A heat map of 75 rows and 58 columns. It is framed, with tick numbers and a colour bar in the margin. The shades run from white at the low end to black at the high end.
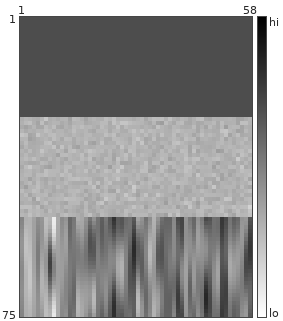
It is made of 3 by 1 panels. Panel 1,1: high, flat. Panel 2,1: low, fine-grained, faint in contrast. Panel 3,1: middling, streaked downward, strong in contrast.
